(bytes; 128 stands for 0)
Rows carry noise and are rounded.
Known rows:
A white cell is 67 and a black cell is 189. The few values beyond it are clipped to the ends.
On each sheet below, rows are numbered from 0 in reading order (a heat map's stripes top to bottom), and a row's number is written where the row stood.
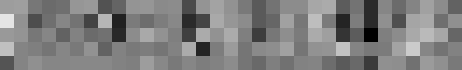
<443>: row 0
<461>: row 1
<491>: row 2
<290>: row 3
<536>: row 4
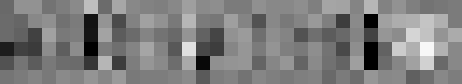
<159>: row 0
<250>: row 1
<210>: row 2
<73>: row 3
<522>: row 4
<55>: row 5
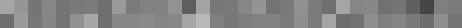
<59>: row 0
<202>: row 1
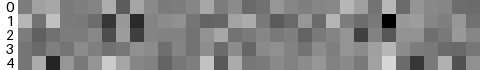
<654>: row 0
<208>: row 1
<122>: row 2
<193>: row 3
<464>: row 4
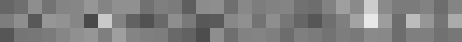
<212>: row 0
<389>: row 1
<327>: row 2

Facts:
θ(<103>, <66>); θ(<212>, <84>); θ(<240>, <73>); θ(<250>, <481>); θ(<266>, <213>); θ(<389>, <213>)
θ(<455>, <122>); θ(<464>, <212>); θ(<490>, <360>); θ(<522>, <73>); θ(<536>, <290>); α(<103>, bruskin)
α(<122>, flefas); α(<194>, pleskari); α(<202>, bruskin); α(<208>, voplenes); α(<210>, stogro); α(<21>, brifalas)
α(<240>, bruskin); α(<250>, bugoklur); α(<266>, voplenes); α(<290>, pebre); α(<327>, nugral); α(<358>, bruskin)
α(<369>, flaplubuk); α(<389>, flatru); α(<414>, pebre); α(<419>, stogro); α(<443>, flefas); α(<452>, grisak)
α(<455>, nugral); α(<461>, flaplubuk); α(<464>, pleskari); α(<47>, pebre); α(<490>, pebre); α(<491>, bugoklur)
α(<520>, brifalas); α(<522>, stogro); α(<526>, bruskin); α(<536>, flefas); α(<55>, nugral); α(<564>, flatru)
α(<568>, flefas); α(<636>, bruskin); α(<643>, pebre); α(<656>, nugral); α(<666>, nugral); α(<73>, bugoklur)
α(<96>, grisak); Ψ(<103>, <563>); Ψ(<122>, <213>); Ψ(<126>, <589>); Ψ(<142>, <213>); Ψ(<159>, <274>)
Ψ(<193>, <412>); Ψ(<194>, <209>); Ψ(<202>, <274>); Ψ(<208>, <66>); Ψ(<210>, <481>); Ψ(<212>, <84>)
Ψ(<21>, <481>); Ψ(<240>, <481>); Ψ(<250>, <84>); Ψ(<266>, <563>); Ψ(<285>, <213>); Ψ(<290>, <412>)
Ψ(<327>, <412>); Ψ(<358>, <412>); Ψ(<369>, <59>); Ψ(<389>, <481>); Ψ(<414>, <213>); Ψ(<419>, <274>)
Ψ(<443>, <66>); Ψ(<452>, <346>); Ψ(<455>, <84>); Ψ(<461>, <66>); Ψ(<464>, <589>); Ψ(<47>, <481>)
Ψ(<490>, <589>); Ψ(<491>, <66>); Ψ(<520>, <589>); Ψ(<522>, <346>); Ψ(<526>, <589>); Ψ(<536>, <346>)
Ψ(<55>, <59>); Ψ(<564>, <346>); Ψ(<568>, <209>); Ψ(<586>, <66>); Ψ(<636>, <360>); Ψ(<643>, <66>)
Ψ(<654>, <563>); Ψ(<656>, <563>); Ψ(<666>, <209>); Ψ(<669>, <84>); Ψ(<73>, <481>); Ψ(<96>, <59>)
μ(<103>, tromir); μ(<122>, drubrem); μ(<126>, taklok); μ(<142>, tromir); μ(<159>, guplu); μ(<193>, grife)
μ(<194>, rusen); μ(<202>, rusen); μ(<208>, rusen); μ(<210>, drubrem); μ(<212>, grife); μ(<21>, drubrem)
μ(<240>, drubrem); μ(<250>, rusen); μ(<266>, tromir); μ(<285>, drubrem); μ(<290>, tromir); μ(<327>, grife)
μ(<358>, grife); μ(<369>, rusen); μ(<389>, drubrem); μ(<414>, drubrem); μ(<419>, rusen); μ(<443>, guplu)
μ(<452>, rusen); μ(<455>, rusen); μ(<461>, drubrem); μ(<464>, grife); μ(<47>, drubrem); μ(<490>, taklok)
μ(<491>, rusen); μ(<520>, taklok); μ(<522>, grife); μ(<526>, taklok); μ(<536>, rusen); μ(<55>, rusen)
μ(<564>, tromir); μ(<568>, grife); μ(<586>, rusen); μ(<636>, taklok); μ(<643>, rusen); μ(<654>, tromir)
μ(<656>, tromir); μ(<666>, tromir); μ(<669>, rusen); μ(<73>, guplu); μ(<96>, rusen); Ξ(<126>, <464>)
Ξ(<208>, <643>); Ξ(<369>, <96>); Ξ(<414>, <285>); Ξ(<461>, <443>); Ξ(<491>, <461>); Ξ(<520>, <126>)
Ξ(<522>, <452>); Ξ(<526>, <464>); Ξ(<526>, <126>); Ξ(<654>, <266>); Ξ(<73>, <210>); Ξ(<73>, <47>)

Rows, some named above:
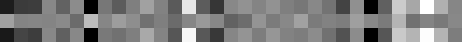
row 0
<73>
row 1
<126>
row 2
<73>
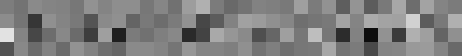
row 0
<526>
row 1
<47>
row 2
<461>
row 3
<568>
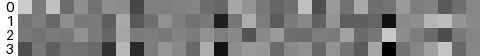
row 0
<643>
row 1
<419>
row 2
<285>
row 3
<522>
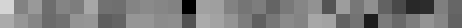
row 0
<66>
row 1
<443>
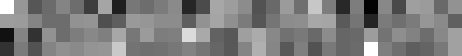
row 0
<461>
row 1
<443>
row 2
<240>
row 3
<21>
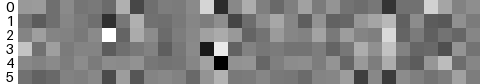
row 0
<369>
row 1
<481>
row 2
<520>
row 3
<213>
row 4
<564>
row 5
<122>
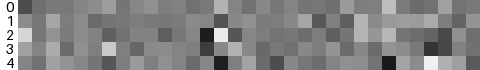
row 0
<358>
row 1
<490>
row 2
<213>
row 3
<586>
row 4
<266>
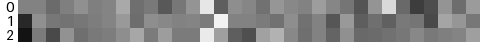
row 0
<194>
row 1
<452>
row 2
<240>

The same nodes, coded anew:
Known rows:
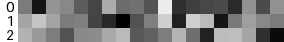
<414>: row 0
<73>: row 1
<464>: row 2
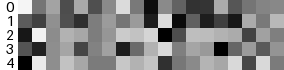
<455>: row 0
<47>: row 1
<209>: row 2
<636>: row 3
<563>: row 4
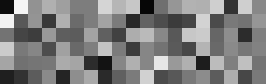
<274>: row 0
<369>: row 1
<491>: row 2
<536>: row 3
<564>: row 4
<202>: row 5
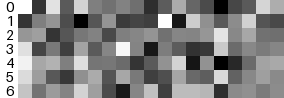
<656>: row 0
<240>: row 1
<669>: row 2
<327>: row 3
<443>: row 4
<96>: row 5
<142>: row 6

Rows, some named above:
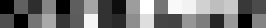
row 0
<522>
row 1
<208>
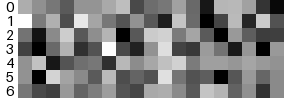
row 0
<464>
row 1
<520>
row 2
<526>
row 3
<208>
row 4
<285>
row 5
<490>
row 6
<491>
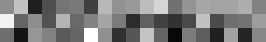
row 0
<285>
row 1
<369>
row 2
<643>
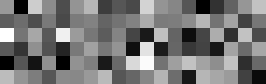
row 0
<290>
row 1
<250>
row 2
<520>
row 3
<47>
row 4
<419>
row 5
<464>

